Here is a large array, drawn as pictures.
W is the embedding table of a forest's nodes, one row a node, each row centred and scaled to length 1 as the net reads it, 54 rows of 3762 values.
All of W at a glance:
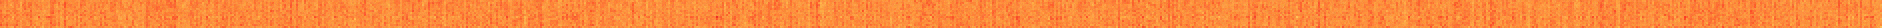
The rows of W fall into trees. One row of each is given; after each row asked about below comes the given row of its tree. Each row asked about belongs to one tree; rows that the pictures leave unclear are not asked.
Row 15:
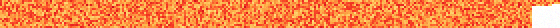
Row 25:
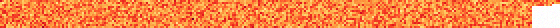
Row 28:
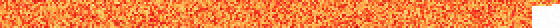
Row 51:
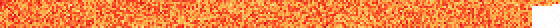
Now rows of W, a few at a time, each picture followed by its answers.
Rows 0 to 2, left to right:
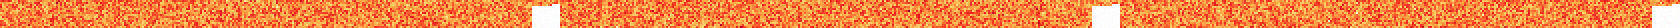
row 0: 51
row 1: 51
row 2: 28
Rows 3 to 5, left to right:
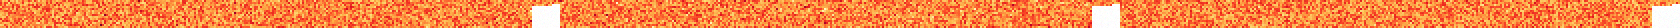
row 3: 15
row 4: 25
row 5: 51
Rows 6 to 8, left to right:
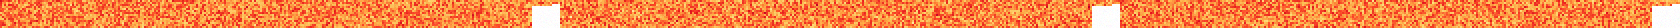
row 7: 15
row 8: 51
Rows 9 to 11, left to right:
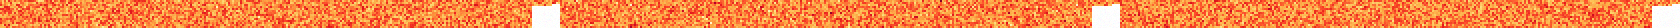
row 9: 15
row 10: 15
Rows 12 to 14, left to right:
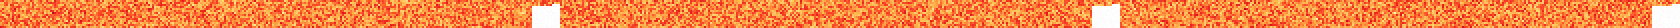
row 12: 25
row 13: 15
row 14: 28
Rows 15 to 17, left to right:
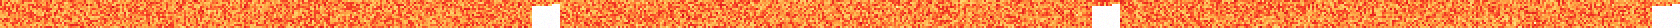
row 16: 25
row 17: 51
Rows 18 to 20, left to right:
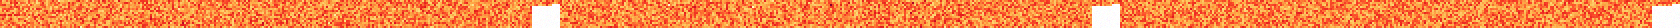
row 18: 28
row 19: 15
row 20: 28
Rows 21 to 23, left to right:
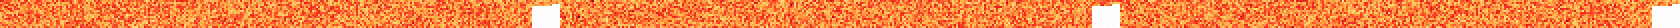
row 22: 25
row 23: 51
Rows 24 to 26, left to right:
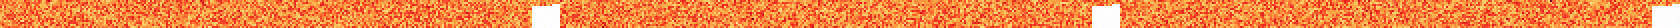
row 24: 51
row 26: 28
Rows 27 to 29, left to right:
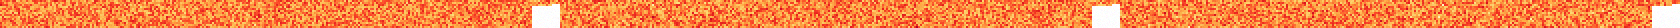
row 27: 28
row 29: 15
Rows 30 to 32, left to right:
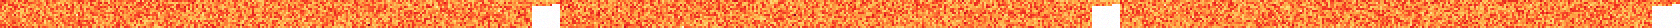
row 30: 51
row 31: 51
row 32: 28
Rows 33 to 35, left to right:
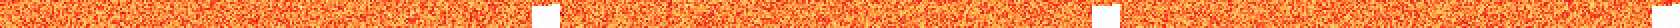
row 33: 28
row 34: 28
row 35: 28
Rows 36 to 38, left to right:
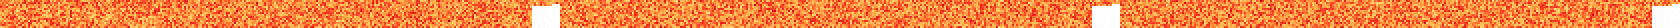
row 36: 51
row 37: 28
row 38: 28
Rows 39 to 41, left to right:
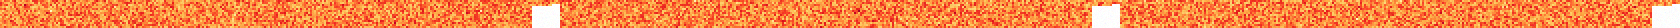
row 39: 28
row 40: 51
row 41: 15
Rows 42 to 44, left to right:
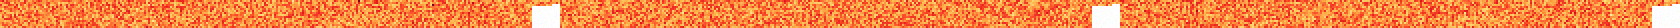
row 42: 51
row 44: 51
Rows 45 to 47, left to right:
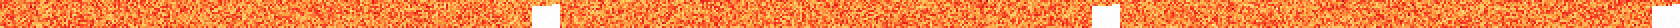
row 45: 51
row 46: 28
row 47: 28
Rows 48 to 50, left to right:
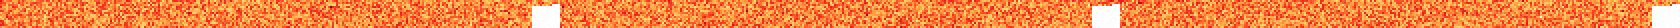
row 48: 51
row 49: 28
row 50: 51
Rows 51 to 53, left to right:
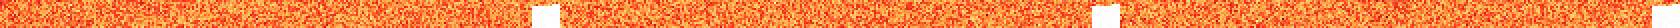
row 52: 15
